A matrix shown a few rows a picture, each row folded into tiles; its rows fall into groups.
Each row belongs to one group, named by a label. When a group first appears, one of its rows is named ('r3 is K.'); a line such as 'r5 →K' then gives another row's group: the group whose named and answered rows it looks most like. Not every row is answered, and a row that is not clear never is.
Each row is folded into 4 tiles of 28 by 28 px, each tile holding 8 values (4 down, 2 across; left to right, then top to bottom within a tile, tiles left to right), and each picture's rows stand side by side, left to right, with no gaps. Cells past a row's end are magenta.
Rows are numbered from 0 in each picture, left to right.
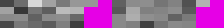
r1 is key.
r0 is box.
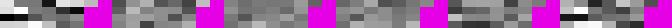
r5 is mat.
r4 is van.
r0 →mat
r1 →key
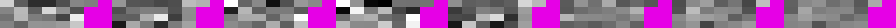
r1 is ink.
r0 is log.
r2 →log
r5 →van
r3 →log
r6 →key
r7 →key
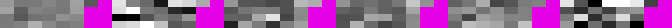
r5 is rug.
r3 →ink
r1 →mat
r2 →ink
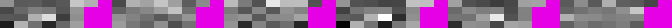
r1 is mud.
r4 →ink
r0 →ink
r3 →ink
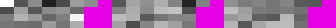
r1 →mud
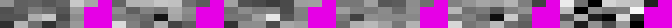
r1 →mud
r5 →rug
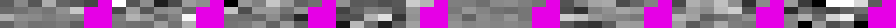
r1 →log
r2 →box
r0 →van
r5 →van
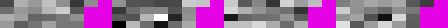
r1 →ink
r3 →mud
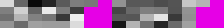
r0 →log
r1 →ink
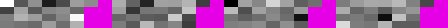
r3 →mud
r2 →box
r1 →rug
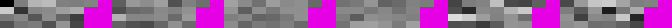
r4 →van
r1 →van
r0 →box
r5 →box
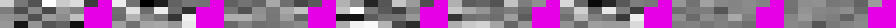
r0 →rug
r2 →van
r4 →mat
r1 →log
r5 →log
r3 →mat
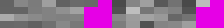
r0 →van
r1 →key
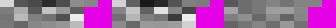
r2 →box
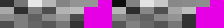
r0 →box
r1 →box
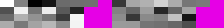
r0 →log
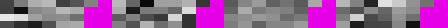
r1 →rug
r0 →van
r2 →key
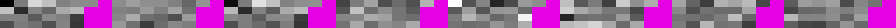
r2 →box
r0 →box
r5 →mat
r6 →rug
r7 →van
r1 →key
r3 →key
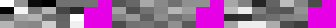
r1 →box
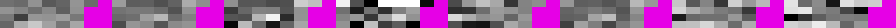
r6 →mat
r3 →rug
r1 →ink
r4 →van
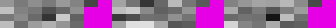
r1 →mat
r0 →mud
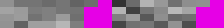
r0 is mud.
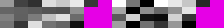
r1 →rug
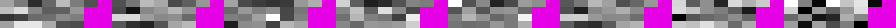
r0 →mat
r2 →ink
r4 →log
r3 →log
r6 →mat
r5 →van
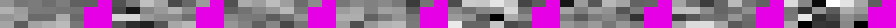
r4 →mud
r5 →box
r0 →mud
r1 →van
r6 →mat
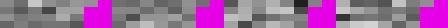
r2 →mud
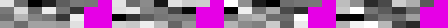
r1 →mat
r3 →mat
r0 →log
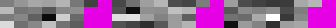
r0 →mud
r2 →ink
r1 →van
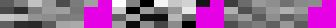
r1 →rug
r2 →box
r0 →van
